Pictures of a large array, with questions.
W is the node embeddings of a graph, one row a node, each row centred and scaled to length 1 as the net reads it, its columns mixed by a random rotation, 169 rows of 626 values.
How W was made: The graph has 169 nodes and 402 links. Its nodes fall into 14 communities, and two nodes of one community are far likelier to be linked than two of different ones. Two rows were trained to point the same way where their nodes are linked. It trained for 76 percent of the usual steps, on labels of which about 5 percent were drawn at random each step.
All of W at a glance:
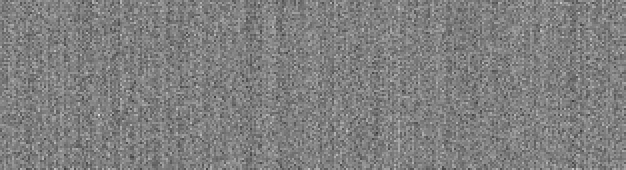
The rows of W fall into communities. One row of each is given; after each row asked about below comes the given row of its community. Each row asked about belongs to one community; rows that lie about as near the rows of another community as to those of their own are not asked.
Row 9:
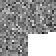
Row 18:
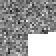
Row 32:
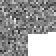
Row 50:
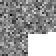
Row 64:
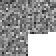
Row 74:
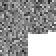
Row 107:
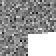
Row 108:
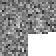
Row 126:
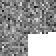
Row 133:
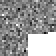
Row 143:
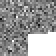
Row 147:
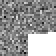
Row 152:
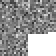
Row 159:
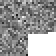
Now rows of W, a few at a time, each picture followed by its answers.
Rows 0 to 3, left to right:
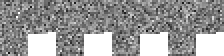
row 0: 107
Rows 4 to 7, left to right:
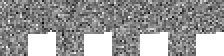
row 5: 18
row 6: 107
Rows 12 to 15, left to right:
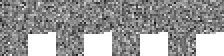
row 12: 133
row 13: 9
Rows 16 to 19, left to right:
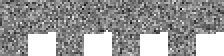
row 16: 152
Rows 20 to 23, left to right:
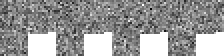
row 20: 133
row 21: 50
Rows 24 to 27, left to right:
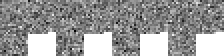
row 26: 152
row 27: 9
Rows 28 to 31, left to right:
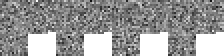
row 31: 133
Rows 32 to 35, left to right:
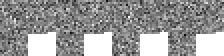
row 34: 107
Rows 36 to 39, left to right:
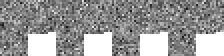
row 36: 9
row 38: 133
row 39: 64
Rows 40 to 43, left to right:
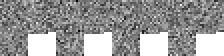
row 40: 147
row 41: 143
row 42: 32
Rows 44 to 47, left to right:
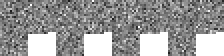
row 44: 18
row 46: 143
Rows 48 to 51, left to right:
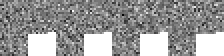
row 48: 147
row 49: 126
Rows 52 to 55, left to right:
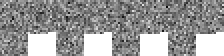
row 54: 64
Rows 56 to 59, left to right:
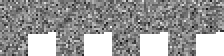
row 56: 147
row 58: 32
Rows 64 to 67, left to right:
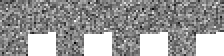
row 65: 159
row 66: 147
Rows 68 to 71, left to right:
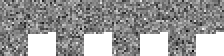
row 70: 152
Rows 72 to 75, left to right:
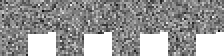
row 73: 9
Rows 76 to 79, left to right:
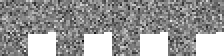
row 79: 107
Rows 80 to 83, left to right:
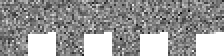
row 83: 50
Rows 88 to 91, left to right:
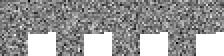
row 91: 32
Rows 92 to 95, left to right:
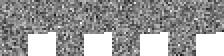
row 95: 147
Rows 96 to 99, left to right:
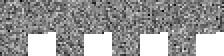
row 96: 143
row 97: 159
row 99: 126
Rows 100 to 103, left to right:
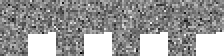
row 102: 126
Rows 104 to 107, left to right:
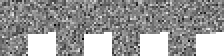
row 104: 143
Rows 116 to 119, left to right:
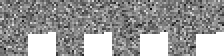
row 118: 50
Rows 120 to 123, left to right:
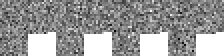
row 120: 133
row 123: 18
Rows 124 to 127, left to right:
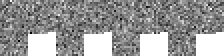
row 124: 107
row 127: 32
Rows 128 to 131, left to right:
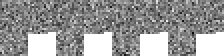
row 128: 74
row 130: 147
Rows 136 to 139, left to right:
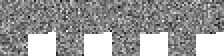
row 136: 152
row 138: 74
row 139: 9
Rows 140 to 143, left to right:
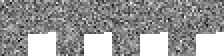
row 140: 107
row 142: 133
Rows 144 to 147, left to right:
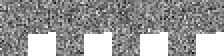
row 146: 50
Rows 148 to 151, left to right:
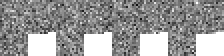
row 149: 126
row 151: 9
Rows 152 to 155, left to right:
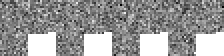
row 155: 64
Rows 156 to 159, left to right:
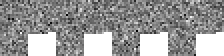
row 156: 108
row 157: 50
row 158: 108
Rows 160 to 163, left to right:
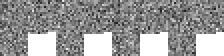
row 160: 74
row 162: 133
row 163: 147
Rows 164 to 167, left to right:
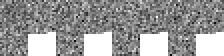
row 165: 107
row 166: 9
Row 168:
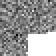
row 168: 64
